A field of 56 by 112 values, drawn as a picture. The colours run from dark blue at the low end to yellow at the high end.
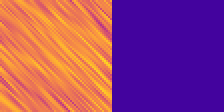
It is made of 1 by 2 panels. Panel 1,1: high, slanting down to the right. Panel 1,2: very low, flat.
